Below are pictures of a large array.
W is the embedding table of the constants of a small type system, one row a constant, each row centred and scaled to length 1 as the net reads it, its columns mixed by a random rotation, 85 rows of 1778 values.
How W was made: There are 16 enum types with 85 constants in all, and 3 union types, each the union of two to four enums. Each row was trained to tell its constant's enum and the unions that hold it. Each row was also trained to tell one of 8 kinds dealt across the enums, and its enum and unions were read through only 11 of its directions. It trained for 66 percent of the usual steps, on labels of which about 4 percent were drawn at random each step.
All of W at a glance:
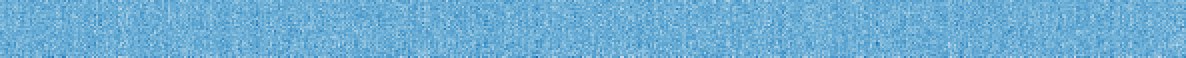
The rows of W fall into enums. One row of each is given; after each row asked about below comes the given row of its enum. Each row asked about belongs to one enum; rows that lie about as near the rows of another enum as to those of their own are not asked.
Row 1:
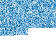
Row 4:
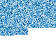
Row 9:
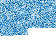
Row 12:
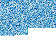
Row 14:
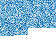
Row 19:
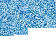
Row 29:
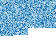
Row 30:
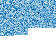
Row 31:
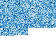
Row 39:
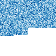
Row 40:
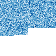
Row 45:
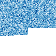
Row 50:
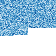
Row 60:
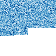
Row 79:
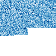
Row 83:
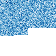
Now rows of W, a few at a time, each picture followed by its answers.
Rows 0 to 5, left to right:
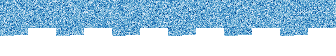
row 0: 30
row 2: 29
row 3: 19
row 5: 1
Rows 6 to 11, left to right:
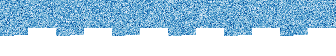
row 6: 45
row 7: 14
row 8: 39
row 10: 1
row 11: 19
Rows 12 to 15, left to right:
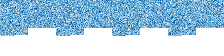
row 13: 14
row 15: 1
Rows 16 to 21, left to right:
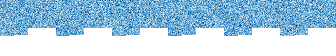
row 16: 30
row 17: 19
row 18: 50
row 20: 40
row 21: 40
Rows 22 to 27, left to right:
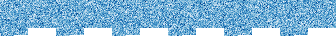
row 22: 31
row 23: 1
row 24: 40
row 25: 40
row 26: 31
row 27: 45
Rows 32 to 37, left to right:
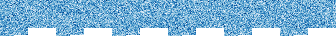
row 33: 4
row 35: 12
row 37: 79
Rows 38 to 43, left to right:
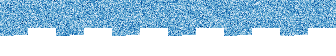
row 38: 29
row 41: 4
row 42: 1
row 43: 29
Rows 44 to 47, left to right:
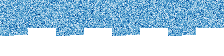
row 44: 79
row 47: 50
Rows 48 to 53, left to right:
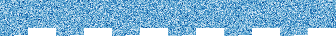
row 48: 45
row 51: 83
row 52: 1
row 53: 40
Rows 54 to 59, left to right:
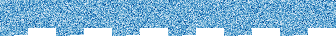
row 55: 4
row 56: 30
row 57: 50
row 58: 79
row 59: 29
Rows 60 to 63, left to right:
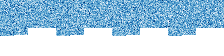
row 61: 12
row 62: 14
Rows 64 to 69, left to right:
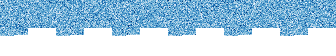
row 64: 31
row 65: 12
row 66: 4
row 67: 29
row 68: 4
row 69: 14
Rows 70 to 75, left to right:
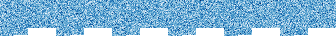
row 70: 79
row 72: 83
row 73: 40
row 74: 19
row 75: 30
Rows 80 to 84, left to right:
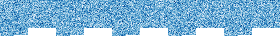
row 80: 31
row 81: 50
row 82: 50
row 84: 14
